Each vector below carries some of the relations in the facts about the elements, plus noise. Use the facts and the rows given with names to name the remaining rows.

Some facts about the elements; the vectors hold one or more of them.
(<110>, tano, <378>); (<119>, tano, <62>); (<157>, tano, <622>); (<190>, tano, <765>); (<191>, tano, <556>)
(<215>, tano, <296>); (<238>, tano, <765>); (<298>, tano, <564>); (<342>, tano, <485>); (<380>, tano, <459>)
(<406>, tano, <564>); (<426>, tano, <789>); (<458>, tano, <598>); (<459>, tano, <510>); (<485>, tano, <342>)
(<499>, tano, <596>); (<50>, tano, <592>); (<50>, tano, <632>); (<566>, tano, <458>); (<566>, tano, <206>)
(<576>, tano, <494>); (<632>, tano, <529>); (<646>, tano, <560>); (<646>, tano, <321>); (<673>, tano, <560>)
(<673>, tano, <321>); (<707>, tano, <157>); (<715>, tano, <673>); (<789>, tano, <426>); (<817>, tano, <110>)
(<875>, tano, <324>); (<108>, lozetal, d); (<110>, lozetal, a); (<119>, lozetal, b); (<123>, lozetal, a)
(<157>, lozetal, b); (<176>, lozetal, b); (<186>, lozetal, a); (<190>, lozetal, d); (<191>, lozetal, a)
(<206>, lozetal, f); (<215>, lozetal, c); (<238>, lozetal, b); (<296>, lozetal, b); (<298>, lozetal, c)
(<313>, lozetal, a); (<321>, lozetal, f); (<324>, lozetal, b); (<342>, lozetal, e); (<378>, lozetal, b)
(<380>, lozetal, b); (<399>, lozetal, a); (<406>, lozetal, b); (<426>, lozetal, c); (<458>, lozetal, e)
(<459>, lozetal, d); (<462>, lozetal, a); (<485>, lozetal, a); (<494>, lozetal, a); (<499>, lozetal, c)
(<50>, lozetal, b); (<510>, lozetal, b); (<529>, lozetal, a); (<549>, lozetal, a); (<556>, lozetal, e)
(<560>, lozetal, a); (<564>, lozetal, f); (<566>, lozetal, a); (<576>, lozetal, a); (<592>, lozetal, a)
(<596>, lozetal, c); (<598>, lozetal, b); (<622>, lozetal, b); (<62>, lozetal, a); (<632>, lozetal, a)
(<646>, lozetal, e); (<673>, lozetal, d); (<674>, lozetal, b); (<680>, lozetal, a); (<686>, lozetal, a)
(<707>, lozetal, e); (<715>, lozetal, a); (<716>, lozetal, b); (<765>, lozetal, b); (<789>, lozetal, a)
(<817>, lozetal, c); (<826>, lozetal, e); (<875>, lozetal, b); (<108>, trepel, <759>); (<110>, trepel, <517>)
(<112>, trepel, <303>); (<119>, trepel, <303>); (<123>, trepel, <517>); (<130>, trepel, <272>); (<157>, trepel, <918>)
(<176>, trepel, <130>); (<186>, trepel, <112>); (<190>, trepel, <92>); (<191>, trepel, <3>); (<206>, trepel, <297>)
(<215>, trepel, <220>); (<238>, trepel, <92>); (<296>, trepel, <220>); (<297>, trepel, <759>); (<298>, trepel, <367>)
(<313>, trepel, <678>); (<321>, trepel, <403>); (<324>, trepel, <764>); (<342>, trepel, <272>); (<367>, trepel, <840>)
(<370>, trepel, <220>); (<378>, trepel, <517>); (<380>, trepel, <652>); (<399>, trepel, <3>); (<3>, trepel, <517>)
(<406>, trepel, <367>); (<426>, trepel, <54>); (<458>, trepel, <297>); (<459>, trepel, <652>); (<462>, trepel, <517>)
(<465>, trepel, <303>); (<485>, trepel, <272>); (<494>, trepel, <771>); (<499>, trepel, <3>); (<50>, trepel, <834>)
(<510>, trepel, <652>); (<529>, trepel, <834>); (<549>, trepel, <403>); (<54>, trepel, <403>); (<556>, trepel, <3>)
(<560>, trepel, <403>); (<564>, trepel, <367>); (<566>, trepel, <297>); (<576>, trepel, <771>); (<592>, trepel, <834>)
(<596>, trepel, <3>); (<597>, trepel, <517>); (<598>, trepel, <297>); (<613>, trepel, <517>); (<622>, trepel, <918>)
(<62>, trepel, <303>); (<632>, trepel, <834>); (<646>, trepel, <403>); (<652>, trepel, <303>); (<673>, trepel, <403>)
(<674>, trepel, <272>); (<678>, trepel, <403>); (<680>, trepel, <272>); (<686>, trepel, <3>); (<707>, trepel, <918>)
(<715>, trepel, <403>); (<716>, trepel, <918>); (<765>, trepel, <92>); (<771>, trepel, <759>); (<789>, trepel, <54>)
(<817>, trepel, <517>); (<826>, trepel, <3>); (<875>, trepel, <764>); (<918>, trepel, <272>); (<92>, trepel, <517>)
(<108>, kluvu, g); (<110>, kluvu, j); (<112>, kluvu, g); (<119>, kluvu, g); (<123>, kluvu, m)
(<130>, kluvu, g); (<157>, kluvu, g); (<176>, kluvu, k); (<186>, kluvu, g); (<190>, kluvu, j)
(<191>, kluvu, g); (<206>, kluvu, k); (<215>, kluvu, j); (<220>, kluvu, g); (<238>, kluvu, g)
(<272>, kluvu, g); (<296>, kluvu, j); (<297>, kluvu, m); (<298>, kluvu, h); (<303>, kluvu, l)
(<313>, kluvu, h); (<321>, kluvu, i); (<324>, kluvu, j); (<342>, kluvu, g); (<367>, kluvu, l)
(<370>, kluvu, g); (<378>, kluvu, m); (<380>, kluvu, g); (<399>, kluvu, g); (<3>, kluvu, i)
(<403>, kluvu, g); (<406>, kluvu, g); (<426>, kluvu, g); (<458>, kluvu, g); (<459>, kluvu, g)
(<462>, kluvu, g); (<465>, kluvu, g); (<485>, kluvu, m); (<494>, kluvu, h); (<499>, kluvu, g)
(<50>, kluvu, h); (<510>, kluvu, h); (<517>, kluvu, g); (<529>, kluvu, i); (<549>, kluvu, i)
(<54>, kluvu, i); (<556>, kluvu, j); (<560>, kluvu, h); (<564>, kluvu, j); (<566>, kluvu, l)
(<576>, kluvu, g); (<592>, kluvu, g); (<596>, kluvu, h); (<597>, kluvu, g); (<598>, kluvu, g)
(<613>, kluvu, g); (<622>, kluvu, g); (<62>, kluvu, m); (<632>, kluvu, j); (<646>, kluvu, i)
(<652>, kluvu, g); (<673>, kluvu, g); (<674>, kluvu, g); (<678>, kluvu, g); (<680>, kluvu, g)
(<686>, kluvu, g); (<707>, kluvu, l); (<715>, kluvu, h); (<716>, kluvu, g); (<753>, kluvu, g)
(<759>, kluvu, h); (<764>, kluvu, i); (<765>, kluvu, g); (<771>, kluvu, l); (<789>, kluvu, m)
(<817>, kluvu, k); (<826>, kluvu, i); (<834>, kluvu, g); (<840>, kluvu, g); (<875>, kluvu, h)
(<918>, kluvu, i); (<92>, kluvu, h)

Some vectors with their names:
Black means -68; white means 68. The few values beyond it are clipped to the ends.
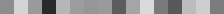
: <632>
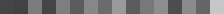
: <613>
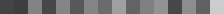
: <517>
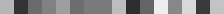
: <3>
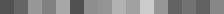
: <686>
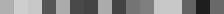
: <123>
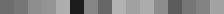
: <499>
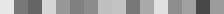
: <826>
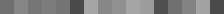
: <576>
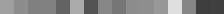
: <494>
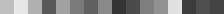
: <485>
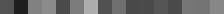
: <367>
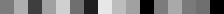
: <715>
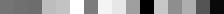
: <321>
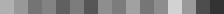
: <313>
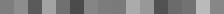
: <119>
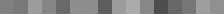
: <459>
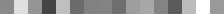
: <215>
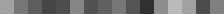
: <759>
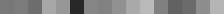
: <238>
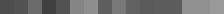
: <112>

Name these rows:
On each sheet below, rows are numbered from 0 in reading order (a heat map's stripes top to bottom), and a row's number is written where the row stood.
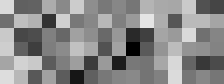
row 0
<529>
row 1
<110>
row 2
<764>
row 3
<918>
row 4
<62>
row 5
<50>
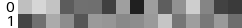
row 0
<789>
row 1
<592>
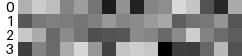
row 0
<378>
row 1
<186>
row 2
<298>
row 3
<673>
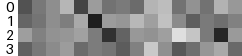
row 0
<598>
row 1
<191>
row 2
<596>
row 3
<426>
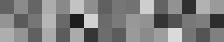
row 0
<622>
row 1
<566>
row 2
<510>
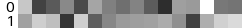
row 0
<54>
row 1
<190>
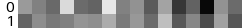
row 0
<707>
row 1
<680>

